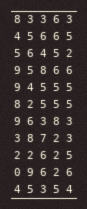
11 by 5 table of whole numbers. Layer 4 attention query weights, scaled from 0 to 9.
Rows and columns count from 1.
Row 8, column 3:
7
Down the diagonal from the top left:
8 5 4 6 5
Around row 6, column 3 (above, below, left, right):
5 3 2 5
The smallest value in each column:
0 2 3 2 2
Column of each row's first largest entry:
1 3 2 1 1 1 1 2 3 2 2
